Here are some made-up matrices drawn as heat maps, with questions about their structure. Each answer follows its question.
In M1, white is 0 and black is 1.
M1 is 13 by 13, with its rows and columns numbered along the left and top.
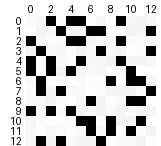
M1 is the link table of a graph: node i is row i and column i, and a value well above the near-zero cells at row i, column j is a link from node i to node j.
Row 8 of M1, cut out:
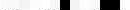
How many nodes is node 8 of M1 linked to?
3
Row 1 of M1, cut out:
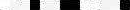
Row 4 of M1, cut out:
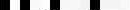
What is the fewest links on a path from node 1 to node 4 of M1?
4
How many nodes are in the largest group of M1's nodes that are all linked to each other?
4
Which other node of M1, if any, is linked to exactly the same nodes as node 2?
none
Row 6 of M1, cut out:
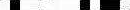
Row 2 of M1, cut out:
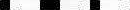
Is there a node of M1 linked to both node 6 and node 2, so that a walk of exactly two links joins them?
no
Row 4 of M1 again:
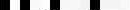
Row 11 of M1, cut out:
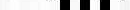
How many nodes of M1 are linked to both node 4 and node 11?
0
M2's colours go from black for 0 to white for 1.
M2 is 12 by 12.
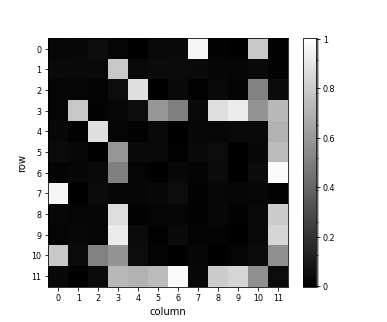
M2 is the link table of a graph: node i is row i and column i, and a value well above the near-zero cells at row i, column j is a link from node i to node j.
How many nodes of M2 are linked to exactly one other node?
2
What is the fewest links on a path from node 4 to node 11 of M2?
1
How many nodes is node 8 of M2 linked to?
2
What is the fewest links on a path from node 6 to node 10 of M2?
2
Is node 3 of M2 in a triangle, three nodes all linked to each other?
yes
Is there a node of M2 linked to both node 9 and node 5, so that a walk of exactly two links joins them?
yes
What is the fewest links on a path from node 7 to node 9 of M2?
4
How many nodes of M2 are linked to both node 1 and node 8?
1
